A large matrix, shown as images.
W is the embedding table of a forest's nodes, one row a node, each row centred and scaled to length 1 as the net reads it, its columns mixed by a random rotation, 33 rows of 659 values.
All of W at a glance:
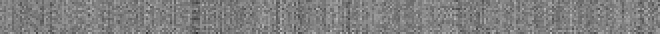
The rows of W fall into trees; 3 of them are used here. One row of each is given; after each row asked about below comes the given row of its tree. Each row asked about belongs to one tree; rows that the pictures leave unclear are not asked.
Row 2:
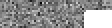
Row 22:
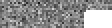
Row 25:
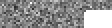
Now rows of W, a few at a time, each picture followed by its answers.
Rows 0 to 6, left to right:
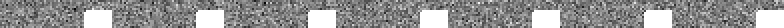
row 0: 22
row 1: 2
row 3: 2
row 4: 25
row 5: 2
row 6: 2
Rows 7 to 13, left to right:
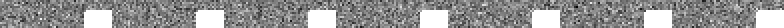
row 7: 22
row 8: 22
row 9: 22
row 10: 2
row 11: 2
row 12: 25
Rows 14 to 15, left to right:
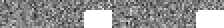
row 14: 22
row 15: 22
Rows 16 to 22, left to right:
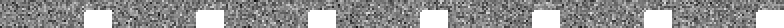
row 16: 2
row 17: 22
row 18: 2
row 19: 2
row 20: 22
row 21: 2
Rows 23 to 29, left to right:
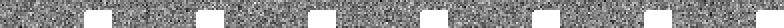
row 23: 2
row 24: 22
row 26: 2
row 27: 25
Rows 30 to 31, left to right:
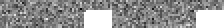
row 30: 25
